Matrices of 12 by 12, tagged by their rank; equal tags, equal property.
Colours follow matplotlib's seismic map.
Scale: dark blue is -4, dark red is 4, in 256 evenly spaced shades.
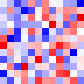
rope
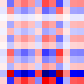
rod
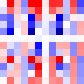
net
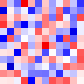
rope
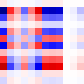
rod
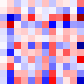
net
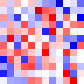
rope
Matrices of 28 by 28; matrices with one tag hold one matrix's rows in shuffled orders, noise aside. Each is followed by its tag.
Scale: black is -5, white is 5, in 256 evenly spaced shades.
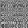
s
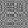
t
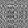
t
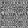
s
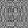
t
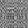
t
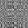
t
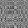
t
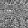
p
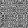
s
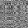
p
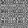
s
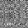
p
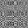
t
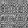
s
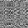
p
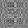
t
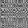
s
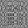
t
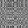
t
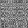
s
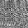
p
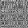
s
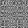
s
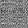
s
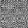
s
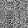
p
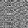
p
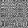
s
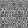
s
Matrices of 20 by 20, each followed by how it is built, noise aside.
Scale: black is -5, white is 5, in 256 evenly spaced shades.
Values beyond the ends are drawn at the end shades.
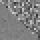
upper triangular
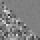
lower triangular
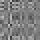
low rank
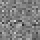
low rank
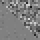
upper triangular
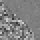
lower triangular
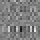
low rank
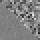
upper triangular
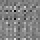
low rank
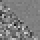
lower triangular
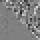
upper triangular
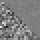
lower triangular
